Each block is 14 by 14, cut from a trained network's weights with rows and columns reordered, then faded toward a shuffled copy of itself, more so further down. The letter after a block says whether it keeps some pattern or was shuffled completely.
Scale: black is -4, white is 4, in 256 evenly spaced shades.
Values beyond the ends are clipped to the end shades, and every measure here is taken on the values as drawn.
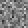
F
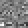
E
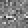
E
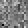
E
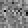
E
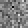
F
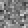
E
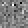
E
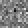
F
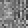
E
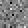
F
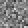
F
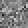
F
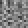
E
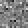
F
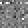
E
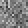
F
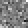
F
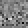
F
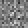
E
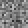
F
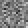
E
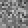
F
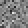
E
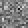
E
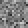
F
